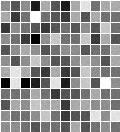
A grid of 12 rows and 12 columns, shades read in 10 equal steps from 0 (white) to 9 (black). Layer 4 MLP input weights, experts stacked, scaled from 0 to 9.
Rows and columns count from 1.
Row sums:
54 55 63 59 55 52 52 58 60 47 50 58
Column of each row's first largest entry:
4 2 1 4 1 2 5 1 6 7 7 4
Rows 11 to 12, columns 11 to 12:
4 1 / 4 5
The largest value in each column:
9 7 9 9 7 7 8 6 6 7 6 6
